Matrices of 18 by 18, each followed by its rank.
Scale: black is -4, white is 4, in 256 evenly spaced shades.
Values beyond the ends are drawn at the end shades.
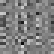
three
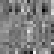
three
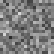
full rank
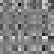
two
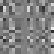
two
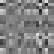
two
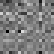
three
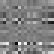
two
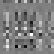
two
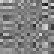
three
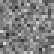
full rank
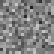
full rank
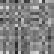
three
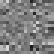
three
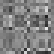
two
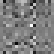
three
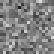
full rank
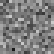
full rank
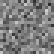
full rank
